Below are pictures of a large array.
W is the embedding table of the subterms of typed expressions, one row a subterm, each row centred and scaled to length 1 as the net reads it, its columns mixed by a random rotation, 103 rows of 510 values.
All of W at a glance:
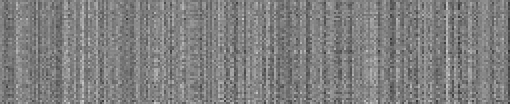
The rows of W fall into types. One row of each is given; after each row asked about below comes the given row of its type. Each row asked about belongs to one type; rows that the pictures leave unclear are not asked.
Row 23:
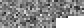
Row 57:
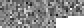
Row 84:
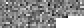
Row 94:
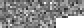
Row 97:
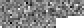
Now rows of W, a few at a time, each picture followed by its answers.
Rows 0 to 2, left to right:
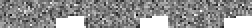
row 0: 97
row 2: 23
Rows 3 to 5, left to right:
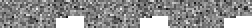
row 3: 23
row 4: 23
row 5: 57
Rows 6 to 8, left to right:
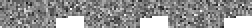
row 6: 57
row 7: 23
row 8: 23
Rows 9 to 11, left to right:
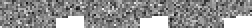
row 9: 57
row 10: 97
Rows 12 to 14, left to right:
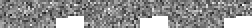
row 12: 97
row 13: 84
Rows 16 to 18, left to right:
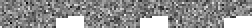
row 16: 97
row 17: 23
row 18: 94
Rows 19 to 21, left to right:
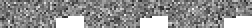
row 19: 94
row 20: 23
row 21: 84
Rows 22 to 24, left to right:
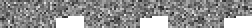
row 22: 94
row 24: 23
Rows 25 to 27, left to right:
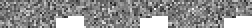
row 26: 57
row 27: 84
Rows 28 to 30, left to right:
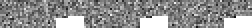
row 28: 57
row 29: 94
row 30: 84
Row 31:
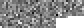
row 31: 57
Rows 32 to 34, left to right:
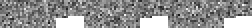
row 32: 57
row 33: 23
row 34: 97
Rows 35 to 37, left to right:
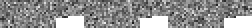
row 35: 94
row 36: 57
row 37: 23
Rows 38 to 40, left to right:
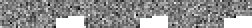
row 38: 23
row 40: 84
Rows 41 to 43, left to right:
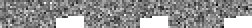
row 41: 94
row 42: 23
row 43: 23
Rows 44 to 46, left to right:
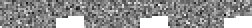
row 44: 57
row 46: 57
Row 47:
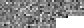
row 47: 84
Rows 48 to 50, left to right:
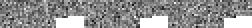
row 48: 57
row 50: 84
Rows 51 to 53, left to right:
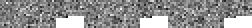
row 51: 84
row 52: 23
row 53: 23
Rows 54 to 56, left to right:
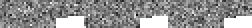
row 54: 97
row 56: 23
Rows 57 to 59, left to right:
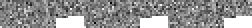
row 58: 97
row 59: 84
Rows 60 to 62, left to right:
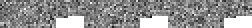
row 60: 84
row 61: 84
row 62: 23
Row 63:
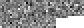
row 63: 97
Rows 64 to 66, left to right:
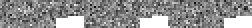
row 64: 97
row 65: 84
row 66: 57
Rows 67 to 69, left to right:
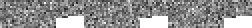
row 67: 94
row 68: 57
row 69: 84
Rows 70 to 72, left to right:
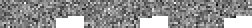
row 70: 97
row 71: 84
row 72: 84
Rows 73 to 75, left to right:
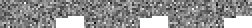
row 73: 97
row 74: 97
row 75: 84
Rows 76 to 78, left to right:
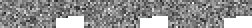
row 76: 23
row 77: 84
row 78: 97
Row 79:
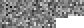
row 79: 84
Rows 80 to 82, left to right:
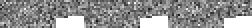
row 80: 84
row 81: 94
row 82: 97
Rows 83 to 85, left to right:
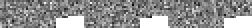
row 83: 94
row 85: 57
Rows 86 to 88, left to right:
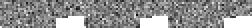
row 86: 57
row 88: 94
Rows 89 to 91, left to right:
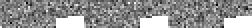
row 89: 97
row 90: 94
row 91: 23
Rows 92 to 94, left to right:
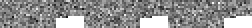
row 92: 23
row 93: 23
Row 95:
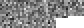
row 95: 57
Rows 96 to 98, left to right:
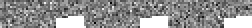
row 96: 94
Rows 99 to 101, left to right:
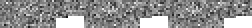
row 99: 84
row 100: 97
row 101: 97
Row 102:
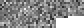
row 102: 84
